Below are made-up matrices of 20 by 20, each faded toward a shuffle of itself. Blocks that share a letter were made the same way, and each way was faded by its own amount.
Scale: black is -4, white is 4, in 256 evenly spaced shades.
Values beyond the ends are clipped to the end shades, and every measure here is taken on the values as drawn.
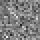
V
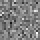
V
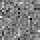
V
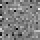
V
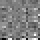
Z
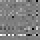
Z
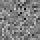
V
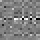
Z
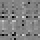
Z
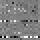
Z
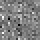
V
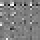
Z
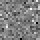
V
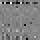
Z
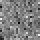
V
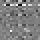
Z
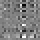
Z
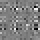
Z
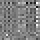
Z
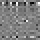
Z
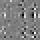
Z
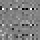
Z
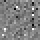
V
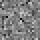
V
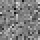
V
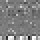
Z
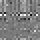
Z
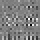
Z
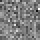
V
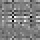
Z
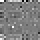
Z
